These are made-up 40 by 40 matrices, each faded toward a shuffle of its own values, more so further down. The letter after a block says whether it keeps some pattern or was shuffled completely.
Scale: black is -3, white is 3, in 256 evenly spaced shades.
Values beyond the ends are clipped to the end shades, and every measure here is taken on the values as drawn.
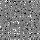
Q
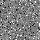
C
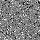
C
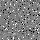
C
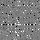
Q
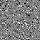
Q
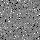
C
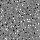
C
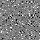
Q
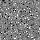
C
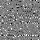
Q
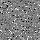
C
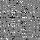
Q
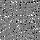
Q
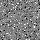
C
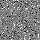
C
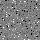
C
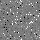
C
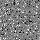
C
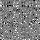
Q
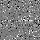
Q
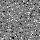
C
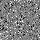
C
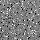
C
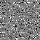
Q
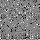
Q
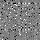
Q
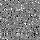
Q
